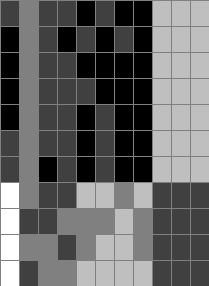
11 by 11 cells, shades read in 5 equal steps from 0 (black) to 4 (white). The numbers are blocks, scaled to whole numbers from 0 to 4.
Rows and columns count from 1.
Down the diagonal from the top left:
1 2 1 1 0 1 0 3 1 1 1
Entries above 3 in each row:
0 0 0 0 0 0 0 1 1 1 1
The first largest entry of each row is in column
9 9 9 9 9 9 9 1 1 1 1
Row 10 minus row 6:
3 0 1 0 2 2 3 2 -2 -2 -2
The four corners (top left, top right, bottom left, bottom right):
1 3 4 1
